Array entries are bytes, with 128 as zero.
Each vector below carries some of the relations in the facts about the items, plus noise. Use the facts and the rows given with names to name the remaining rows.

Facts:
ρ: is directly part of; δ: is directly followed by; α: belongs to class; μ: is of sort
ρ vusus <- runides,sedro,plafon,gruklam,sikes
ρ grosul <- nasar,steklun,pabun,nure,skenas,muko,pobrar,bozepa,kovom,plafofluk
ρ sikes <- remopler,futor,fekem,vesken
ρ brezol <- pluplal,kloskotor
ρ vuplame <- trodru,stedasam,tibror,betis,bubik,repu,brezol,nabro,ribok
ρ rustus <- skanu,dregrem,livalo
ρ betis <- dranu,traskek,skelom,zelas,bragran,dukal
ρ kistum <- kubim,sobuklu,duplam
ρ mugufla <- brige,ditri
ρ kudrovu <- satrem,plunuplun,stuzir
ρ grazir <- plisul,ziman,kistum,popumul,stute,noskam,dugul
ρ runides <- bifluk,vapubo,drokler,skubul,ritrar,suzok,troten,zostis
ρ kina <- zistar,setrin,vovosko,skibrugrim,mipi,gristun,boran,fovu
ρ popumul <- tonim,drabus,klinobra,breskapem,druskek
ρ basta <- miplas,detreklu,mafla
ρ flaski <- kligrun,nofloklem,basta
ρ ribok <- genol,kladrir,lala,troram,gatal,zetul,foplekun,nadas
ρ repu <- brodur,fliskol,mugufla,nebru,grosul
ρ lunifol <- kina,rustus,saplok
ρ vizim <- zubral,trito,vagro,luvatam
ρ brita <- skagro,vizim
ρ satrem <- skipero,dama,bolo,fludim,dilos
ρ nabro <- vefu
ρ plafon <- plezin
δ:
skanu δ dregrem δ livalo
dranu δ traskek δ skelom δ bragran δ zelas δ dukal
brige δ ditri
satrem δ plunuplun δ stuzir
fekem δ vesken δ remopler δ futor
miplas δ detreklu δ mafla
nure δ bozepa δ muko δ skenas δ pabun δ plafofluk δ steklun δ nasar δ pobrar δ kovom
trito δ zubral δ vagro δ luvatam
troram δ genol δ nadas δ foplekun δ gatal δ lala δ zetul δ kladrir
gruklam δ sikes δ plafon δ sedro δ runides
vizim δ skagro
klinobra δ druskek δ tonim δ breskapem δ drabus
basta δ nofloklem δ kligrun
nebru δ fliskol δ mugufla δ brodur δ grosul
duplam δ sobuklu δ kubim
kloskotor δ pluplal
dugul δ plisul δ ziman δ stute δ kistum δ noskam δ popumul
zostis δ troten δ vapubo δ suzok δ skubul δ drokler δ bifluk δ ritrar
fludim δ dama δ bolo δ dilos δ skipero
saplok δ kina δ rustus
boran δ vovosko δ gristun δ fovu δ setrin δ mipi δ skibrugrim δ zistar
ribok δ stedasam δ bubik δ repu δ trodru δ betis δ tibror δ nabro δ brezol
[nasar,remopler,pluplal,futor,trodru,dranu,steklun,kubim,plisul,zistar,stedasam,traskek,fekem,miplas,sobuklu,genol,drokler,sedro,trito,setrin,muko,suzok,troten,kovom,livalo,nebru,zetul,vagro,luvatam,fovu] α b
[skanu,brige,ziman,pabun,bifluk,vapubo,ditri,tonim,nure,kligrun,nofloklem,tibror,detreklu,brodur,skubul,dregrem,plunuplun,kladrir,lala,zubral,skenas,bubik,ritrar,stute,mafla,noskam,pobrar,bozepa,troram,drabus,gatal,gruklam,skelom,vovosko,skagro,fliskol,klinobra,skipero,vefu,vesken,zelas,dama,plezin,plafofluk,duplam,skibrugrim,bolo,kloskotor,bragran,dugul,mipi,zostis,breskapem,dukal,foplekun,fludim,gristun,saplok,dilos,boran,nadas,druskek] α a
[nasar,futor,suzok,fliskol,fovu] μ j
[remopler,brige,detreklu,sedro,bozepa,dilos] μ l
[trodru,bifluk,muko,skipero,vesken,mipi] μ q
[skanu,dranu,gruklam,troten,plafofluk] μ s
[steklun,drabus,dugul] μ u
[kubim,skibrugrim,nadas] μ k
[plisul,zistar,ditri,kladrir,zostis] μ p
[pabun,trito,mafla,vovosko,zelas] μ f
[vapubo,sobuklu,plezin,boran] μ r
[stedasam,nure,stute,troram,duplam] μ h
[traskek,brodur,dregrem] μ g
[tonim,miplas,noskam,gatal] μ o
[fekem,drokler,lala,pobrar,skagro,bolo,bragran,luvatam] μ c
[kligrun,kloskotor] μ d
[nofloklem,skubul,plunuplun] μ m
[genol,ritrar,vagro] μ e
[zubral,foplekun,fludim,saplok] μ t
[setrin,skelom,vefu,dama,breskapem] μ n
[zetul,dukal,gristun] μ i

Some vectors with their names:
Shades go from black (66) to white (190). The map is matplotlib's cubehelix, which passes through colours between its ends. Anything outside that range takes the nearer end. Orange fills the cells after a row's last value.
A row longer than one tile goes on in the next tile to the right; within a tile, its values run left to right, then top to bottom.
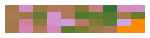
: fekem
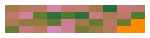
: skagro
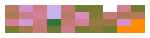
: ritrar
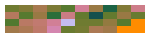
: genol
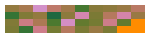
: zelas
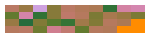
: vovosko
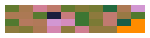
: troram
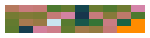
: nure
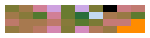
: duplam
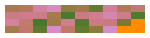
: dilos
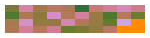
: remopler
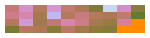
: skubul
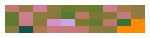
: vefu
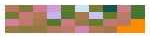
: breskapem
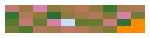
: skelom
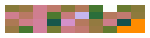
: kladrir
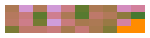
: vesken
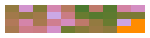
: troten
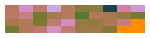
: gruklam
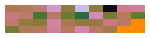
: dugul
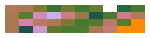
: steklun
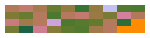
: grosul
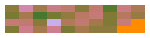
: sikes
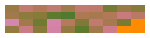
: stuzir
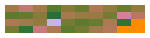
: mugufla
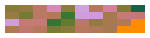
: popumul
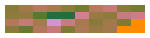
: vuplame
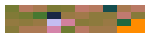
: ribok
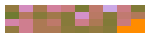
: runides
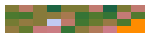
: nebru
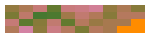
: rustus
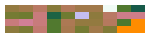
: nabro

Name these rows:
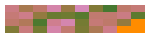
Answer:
plunuplun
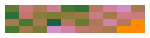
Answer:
mafla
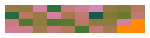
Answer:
fovu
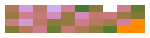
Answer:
bifluk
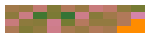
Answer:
lunifol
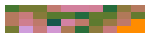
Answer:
vagro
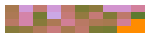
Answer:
vapubo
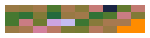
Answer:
traskek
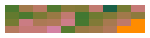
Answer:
stedasam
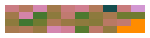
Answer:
skanu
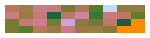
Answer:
lala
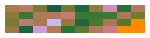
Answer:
muko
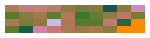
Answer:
fliskol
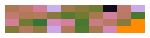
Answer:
fludim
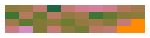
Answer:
livalo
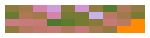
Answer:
stute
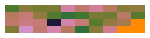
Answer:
luvatam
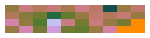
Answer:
satrem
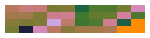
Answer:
ditri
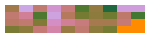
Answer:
zostis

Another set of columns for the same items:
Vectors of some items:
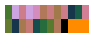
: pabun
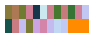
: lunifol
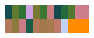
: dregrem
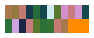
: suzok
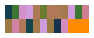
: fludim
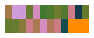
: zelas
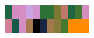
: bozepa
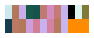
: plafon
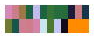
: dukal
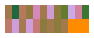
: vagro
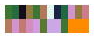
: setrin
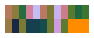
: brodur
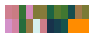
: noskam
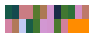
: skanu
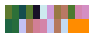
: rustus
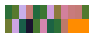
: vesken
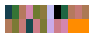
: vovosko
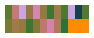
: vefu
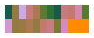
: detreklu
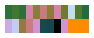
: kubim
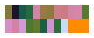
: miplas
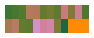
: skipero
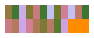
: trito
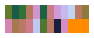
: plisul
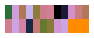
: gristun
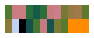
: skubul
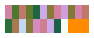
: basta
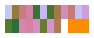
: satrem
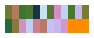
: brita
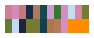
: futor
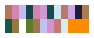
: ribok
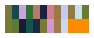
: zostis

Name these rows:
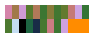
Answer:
vapubo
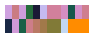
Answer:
vusus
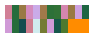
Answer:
breskapem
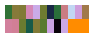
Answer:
dugul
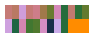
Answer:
bubik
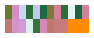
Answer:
genol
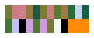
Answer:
ritrar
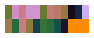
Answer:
skenas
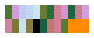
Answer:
nure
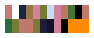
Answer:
nasar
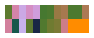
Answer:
brige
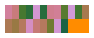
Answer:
trodru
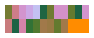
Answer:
ditri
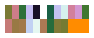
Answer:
kistum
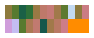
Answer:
luvatam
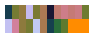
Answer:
tonim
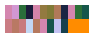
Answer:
zetul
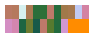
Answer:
gruklam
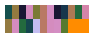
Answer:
mipi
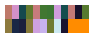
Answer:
kladrir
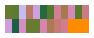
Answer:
kloskotor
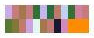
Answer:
grazir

